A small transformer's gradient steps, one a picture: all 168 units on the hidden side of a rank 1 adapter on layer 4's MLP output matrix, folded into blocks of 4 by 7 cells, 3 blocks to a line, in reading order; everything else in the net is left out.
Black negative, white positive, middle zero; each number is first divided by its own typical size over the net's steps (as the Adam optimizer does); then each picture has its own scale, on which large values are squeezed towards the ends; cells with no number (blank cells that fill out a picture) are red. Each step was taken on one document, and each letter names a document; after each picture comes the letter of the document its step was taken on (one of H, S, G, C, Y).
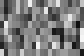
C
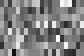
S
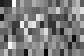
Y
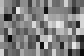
C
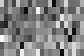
C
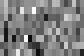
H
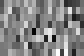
S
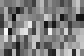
S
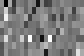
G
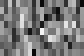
Y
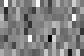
G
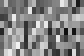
S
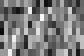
S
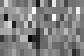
H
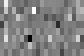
G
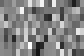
H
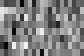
Y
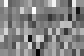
H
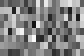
S
